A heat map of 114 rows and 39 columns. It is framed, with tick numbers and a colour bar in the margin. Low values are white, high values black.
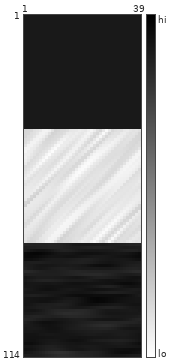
It is made of 3 by 1 panels. Panel 1,1: very high, flat. Panel 2,1: very low, slanting up to the right, faint in contrast. Panel 3,1: very high, streaked across, faint in contrast.
